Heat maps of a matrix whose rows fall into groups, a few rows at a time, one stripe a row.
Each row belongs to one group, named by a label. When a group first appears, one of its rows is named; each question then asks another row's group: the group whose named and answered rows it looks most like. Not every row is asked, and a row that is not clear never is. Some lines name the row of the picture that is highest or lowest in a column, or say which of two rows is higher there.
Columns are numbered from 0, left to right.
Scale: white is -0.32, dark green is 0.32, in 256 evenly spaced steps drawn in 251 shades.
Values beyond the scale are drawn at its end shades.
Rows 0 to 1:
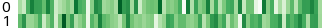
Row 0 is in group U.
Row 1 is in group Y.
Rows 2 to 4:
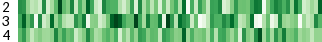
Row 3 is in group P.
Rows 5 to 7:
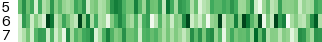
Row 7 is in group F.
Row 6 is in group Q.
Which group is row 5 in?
P
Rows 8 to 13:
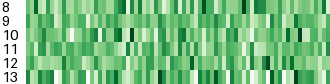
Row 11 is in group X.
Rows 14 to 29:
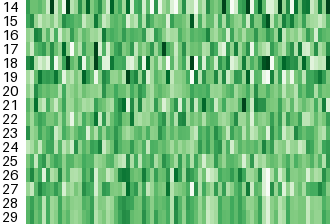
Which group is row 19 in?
U
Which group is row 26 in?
P
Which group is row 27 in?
U
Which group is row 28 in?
P
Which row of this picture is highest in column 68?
17
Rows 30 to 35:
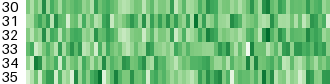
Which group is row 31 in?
U
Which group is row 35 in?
F
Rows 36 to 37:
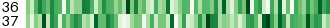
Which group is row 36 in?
U
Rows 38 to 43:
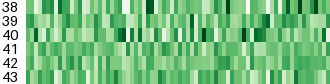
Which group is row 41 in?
X
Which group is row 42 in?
Y
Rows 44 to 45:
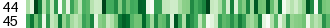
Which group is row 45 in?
P
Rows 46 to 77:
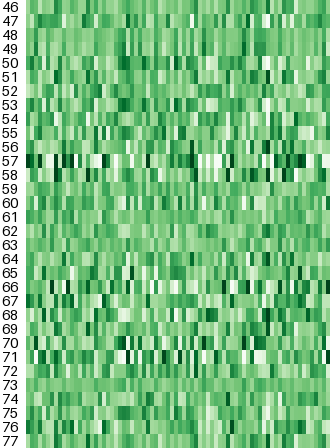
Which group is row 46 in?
Q
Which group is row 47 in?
U
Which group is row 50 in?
P
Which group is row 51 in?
Q
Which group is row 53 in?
P
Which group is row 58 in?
Q
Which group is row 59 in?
U
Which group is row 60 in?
X
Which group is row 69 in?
Q
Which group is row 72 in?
U
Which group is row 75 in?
P
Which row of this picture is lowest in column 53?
68
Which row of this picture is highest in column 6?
66
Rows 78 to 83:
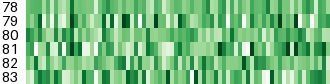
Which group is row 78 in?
Y
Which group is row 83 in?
U
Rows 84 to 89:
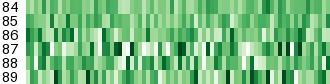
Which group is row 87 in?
Y
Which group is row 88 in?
X
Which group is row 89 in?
Q
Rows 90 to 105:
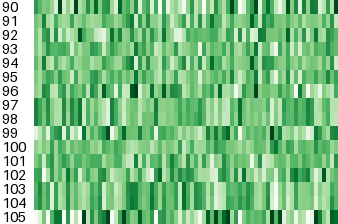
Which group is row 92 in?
Y
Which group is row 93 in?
U
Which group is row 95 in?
U
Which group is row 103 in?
P
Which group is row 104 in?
P
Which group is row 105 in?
F
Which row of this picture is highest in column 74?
105
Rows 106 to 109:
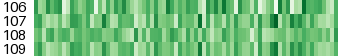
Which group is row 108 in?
X
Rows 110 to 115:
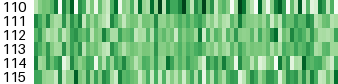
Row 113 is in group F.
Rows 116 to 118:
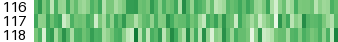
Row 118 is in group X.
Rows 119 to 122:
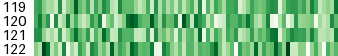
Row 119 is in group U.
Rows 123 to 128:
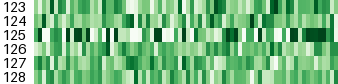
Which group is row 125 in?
Y
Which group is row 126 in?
F
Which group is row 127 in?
P
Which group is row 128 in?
X
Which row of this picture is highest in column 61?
126
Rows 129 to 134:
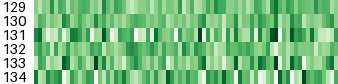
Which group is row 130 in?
Q
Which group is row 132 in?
P
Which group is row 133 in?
Q
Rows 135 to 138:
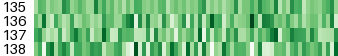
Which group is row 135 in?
Q
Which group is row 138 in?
X
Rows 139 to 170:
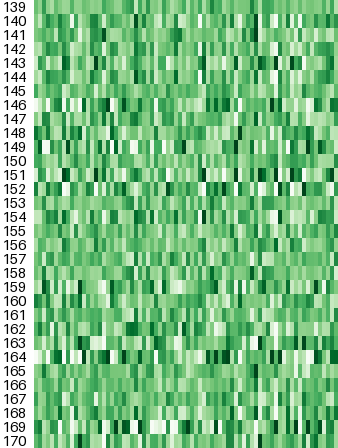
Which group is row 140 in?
U
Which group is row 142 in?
U
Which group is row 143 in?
Q
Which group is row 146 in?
F
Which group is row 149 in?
Y
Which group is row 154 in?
U
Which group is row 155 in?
U
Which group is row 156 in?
Q
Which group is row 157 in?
X
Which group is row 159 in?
Y
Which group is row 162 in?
P
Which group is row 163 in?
Y
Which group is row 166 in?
U
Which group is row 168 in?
U
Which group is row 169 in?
Y
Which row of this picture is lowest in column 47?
151
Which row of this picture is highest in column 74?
151
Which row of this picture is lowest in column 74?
152
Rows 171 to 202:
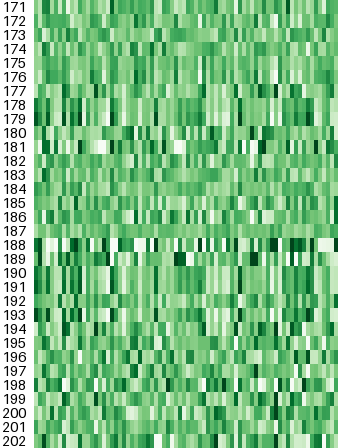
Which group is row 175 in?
U
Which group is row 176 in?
U
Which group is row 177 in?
Q
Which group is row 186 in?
X
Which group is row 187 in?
F
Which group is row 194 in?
Q
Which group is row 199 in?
Q
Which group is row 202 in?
Y
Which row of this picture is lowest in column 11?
196
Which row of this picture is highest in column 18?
189
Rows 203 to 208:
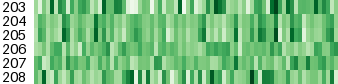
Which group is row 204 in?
Q
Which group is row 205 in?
Q
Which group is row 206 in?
F
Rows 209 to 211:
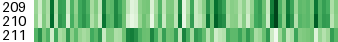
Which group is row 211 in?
P
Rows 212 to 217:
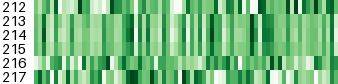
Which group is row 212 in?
Y
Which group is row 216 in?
F
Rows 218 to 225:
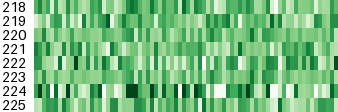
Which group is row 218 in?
P
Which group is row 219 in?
F
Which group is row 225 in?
U
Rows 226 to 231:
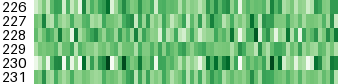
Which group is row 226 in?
F
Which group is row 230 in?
F
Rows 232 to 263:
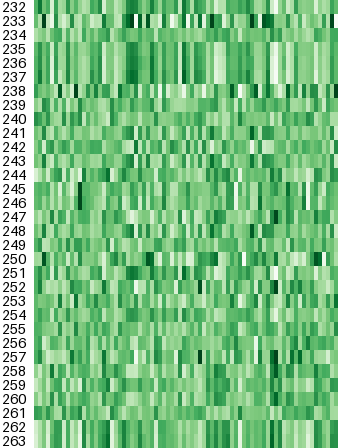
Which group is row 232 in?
P
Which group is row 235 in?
P
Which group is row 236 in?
P
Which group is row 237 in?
P
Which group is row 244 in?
F
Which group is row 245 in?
Y
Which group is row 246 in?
Y
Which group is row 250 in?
Y
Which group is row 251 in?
P
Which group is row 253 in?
U
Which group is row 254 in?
P
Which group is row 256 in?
Y
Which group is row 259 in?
F
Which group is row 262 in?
F
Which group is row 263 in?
F
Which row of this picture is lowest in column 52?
250
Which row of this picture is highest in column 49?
238
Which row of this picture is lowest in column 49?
257
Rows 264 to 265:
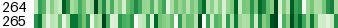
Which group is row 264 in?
Q
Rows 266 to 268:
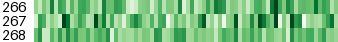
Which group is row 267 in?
Q
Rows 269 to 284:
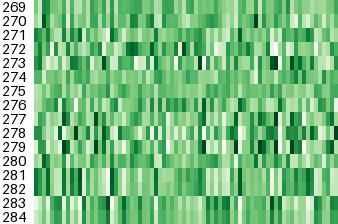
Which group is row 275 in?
F
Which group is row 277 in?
Q
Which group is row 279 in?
Q
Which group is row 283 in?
F
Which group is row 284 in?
F
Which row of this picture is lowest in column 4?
272
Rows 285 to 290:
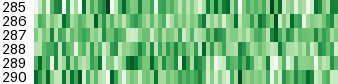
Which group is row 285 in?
F
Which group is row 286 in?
Q
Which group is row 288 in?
U
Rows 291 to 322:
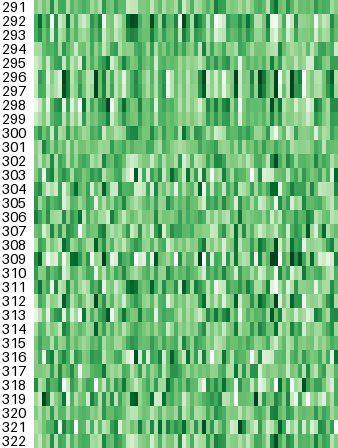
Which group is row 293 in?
P
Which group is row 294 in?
U
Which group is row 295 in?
F
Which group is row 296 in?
Q
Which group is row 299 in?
F
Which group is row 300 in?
P
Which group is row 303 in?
X
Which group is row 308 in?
Q
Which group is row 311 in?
P
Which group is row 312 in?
Q
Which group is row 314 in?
Q
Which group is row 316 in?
X
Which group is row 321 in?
U
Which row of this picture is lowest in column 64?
318
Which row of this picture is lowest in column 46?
292
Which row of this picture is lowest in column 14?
309
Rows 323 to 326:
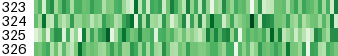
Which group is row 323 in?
X
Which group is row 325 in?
F
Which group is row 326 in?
Y
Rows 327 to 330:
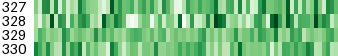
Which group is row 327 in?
Y
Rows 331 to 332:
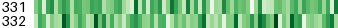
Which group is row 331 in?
X
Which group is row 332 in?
Q
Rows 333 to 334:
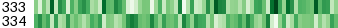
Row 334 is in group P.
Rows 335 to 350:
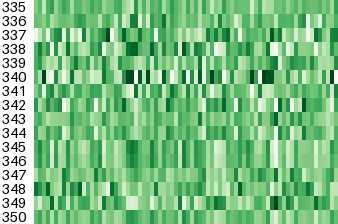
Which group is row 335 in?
X
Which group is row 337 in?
F
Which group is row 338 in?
P
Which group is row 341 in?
X
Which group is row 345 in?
P
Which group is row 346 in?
P
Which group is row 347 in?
Q
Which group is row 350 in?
P
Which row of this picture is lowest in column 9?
337
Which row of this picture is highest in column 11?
348
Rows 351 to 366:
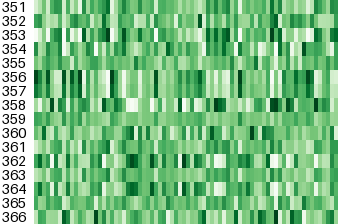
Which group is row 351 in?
F
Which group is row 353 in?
F
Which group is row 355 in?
U
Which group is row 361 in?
F
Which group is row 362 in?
P
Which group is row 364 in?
P
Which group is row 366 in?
Q
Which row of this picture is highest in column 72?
358
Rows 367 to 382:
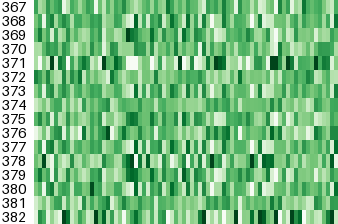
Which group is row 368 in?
X
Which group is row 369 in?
P
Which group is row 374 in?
F
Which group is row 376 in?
F
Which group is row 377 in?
X
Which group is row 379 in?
P
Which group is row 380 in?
X
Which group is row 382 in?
Q
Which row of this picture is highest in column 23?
369
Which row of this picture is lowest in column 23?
371
